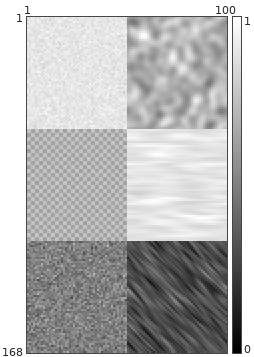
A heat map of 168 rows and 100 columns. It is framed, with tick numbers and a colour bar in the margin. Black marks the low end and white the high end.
It is made of 3 by 2 panels. Panel 1,1: very high, fine-grained, faint in contrast. Panel 1,2: high, blotchy. Panel 2,1: high, checkered. Panel 2,2: very high, streaked across, faint in contrast. Panel 3,1: middling, fine-grained. Panel 3,2: low, slanting down to the right.
